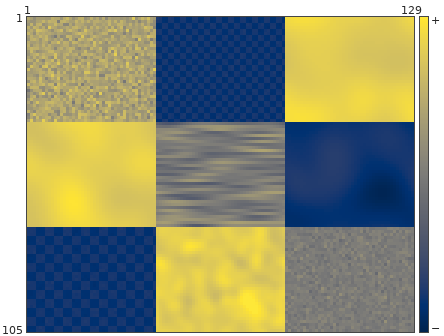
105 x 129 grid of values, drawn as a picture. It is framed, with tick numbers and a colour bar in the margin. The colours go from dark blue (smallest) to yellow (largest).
The table splits into 3 rows of 3 panels. Panel 1,1: high, fine-grained. Panel 1,2: very low, checkered, faint in contrast. Panel 1,3: very high, smooth, faint in contrast. Panel 2,1: very high, smooth, faint in contrast. Panel 2,2: middling, streaked across. Panel 2,3: very low, smooth, faint in contrast. Panel 3,1: very low, checkered, faint in contrast. Panel 3,2: very high, blotchy, faint in contrast. Panel 3,3: middling, fine-grained, faint in contrast.
